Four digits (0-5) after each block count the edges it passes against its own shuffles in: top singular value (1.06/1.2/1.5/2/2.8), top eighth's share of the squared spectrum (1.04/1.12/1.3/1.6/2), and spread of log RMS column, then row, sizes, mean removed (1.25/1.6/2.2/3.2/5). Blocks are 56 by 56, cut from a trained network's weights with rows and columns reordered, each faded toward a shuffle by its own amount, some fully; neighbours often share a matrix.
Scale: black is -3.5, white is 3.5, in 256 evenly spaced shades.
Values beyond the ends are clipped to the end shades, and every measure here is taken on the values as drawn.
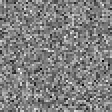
1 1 0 0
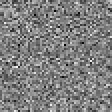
4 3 1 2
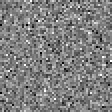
0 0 0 0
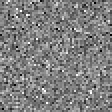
0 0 0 0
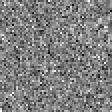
0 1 0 0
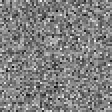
2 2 0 1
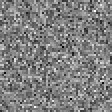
2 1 0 0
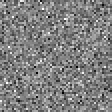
0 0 0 0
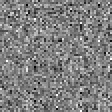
3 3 2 1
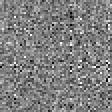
3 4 2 2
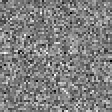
3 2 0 1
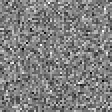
2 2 0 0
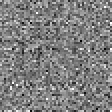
3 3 1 2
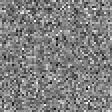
3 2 0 1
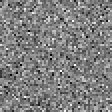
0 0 0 0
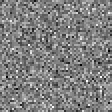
3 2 0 0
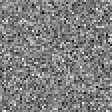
0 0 0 0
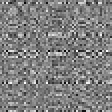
5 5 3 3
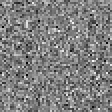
3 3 1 1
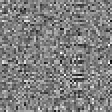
4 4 2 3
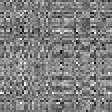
4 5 3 3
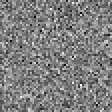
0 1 0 0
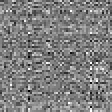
4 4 2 2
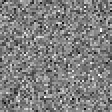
0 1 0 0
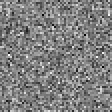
3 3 1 1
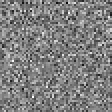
4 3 1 2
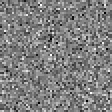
1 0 0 0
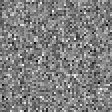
1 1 0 0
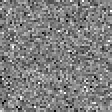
0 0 0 0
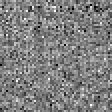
2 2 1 1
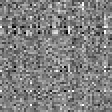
4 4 2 2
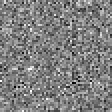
3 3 1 1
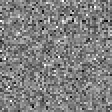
2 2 0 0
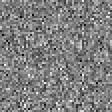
3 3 1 1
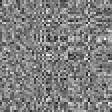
4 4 2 3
